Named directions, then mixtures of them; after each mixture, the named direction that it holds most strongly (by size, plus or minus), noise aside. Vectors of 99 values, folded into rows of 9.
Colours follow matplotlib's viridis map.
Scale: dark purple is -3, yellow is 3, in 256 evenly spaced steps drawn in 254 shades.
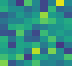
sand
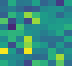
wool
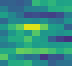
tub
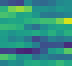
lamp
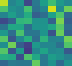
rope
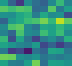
lamp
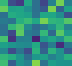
sand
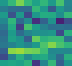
lamp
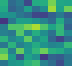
tub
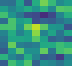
tub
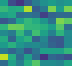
lamp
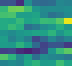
lamp
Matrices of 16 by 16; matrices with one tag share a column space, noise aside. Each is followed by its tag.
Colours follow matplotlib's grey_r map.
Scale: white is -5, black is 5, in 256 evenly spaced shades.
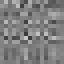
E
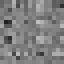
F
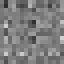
F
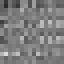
F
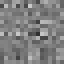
E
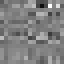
E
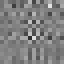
E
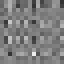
F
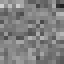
E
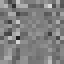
E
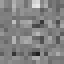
F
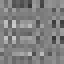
F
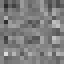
F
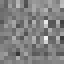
F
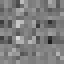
F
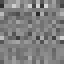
E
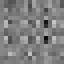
F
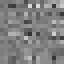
E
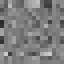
F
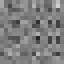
F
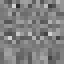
E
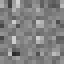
F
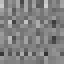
F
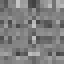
F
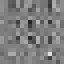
F
